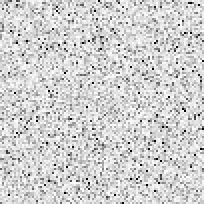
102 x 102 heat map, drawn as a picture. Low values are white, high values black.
Fine speckle covers the field. Overall the values sit about 20% of the way up the scale. There are no regular stripes. There is no overall slope. Most values sit low, with a long tail of high ones. The halves do not mirror each other. No seam splits the table.
